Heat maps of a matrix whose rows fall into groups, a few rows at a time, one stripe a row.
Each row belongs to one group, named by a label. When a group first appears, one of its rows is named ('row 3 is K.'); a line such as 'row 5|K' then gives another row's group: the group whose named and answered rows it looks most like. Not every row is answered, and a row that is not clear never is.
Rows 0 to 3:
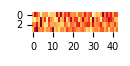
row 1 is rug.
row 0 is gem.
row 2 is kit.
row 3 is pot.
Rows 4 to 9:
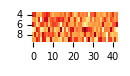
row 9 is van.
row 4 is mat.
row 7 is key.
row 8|mat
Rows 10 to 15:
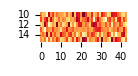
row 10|rug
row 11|van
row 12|key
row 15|rug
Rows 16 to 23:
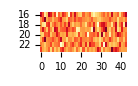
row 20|rug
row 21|pot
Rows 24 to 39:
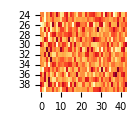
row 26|van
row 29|key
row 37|kit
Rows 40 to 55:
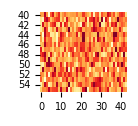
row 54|key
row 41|rug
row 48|van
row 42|gem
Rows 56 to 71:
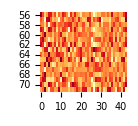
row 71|van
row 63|key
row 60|pot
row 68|pot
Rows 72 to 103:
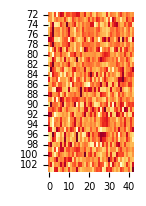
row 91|van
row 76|pot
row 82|pot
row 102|mat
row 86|gem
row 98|mat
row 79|van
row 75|pot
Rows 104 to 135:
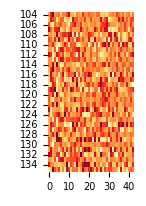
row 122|kit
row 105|gem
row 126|gem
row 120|kit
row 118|key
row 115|pot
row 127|mat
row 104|pot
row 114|kit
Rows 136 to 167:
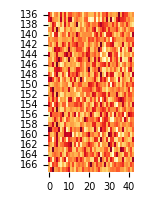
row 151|pot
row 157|van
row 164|van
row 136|mat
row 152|kit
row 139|kit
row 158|kit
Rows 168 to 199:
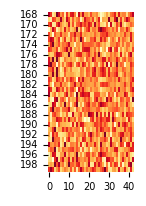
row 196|key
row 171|key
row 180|kit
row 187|pot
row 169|van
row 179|kit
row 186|key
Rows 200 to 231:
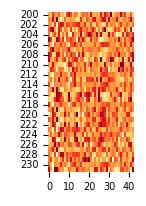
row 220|key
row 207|pot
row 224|mat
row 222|key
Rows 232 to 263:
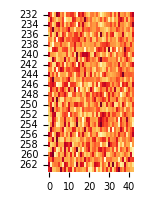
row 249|kit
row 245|pot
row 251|pot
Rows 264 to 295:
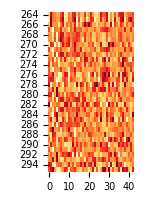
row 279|kit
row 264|gem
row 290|gem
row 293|kit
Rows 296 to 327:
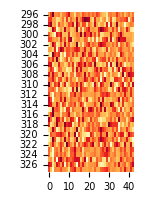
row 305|kit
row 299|key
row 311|gem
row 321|key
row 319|key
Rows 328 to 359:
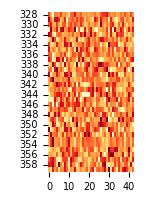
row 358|van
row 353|pot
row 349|gem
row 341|pot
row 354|pot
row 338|key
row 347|mat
